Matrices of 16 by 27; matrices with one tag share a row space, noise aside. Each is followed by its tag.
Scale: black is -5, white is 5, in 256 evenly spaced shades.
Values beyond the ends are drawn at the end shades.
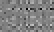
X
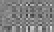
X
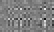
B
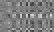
X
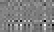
B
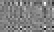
B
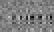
X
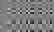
X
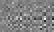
B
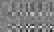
X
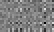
B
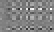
X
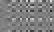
X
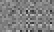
X
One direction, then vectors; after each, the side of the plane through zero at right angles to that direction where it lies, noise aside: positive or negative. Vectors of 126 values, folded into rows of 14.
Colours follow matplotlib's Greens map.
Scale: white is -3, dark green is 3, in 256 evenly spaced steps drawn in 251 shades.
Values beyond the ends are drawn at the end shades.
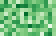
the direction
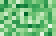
positive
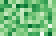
positive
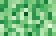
positive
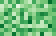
negative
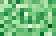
negative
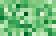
positive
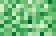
negative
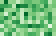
positive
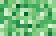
positive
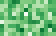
negative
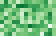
positive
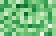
positive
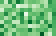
negative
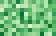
negative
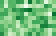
negative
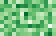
positive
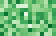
negative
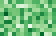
negative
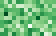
negative
